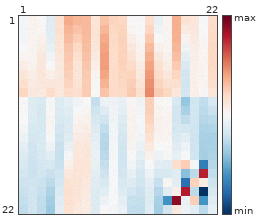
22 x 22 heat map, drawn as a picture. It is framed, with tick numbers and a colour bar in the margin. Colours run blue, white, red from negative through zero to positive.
Roughest part: bottom right. Histogram: heavy tails on both sides. Odd patch: rougher, in the bottom right. Seam: horizontal, 40% of the way down, the top part higher.
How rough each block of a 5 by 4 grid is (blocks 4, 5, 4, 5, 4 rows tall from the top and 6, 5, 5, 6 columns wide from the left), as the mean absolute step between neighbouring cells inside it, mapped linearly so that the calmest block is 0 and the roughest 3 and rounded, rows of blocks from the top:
0000
0000
0000
0001
0003
